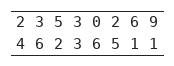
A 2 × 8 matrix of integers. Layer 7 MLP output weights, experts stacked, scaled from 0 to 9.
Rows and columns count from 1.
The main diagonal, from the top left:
2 6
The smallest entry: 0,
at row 1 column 5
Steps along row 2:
up down up up down down same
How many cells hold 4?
1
